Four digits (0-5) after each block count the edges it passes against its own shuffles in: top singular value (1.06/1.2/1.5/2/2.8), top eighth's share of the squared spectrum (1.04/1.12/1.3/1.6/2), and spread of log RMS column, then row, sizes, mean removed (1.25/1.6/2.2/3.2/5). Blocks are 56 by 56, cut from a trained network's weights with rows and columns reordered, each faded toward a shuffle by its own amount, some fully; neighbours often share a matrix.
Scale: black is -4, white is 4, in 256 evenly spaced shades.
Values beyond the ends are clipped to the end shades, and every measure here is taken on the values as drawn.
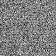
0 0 0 0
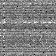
4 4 2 2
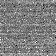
3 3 1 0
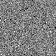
0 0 0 0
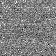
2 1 0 0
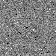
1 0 0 0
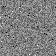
0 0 0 0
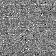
1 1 0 0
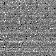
3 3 1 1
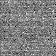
2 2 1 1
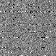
2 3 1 2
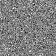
1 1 0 0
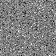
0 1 0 0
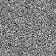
3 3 1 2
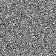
1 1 0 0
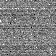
3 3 0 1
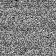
2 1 0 0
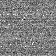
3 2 0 1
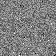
0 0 0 0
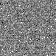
0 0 0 0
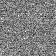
0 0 0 0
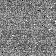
2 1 0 0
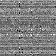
4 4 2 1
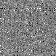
2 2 1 1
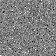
0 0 0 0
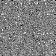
2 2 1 1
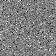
0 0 0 0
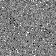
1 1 0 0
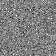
1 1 0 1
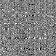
2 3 1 3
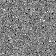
1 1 0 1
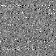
2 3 0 2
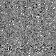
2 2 0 1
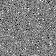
0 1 0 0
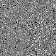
2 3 2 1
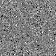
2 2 1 0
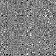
3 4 2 2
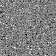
0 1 0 0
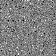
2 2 0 1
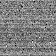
3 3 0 0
